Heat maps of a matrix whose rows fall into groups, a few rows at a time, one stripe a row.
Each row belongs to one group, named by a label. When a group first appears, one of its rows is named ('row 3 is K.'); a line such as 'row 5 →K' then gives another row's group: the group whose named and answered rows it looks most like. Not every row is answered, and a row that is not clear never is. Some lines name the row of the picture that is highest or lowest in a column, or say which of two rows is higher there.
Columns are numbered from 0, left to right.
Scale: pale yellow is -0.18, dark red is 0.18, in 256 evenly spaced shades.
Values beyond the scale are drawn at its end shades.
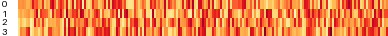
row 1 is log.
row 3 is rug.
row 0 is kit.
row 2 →rug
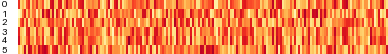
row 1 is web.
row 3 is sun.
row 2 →kit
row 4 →sun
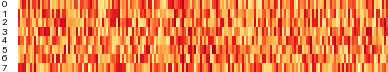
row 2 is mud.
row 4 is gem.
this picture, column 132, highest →5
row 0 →web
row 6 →web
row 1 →web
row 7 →kit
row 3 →web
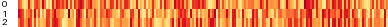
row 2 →gem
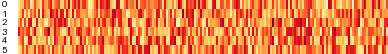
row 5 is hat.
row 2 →mud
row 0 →rug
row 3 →gem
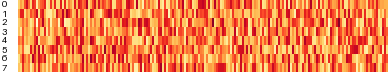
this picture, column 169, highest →5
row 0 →rug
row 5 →kit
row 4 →log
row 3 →hat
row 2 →hat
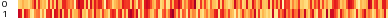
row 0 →hat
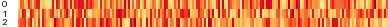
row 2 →gem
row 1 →kit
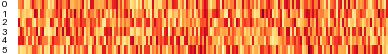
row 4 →gem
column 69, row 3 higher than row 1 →Yes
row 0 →log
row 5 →rug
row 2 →sun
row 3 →log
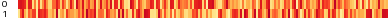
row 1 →hat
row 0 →gem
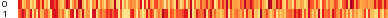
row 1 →gem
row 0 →sun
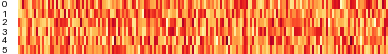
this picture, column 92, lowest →3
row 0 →hat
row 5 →kit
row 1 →rug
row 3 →mud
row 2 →mud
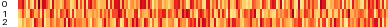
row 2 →rug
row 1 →kit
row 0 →web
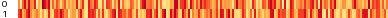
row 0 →web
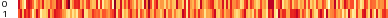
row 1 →mud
